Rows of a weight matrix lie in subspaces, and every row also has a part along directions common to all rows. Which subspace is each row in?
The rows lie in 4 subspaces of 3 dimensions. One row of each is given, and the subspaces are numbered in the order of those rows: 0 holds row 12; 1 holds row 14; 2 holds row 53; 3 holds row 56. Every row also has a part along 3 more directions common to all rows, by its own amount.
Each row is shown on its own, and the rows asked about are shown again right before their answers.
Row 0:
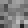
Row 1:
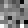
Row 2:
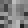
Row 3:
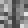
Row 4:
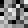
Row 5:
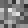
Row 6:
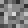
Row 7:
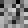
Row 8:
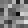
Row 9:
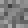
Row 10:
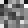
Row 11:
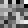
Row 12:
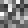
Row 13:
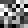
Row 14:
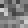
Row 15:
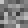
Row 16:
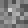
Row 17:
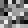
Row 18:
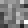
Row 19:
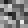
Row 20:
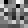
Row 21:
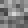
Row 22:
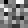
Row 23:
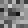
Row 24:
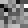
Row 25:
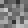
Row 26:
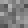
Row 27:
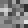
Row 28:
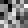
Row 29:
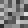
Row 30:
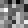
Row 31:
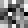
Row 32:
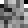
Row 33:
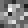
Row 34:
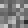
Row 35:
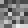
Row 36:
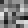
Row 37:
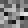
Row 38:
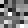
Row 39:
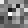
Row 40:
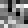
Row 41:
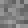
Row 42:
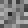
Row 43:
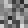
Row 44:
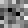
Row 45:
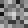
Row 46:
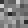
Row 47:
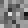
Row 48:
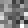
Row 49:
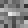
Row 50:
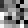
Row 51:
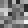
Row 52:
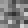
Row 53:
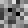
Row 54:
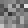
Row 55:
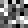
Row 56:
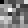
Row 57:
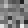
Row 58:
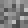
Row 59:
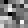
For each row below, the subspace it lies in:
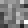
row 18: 0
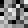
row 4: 3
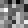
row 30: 1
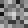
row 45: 3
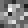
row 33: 2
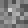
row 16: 2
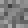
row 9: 2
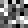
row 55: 1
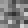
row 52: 0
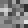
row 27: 1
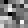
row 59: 3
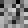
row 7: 3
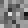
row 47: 2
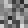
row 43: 0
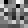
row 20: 3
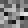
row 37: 1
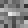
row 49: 2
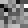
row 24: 3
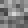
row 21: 1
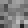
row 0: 0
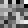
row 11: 1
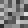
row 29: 1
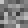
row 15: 2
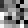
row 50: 0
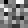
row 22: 3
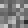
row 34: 0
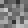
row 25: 1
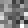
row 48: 0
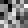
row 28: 0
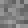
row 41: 2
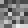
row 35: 1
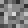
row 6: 2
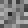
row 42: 1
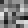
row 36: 2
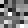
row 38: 1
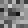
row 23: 2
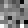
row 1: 0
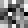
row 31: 2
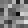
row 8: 2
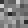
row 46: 3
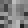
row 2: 0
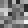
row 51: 1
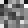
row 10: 3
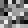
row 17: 1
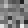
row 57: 0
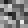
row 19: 3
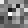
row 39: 3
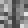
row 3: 0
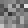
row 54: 3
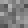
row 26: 0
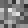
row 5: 2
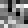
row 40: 0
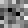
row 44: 2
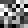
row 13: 3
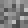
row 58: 1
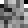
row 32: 3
